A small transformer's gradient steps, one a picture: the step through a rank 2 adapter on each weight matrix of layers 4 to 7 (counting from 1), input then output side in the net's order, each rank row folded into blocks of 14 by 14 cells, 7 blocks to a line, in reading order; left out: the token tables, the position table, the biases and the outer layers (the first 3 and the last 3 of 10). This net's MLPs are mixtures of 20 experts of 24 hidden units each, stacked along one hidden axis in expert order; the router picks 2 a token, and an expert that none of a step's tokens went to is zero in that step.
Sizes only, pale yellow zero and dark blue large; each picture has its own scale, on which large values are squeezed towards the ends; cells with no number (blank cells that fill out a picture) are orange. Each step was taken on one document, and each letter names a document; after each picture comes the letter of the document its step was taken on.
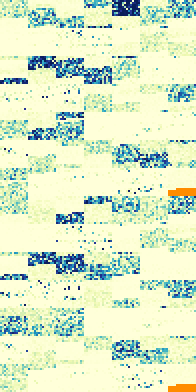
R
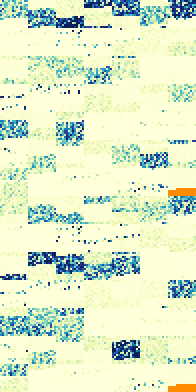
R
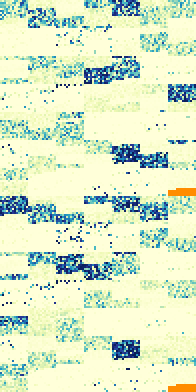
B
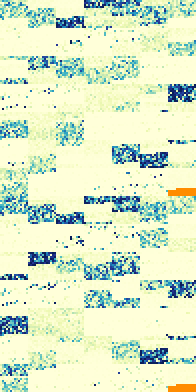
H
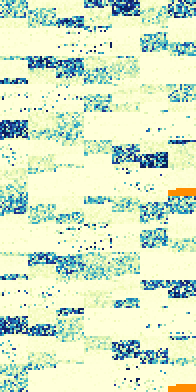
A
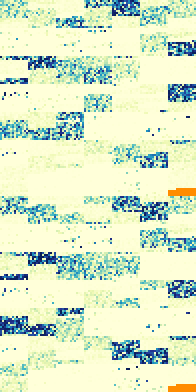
A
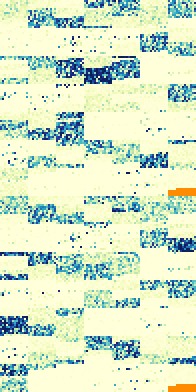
B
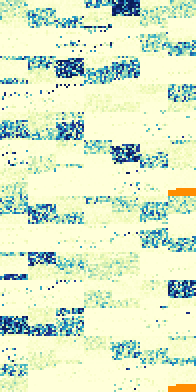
A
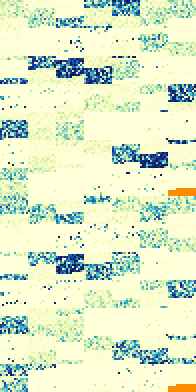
H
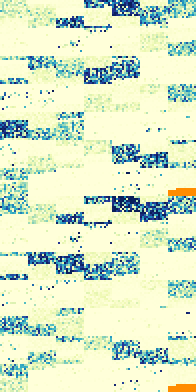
B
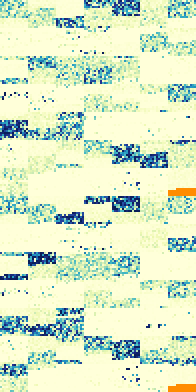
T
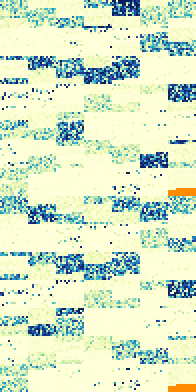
A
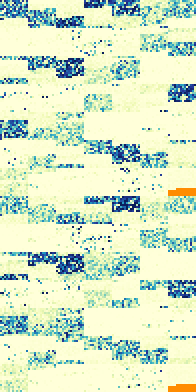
R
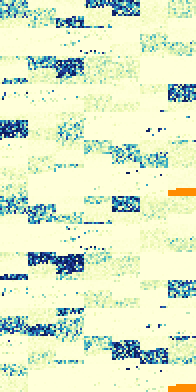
T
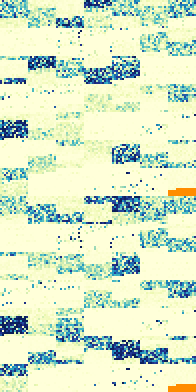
B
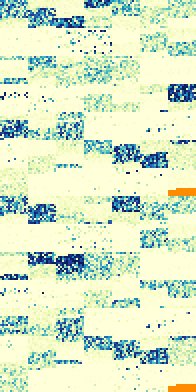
T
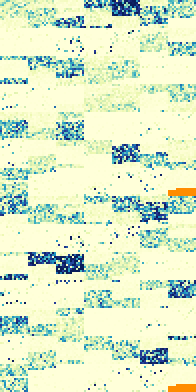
H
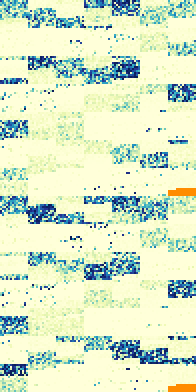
B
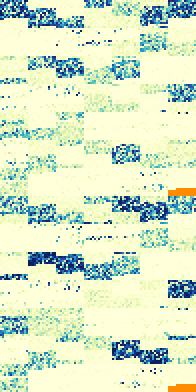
R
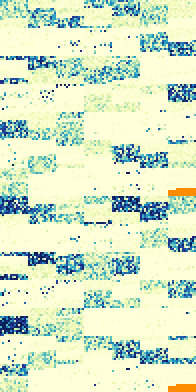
B
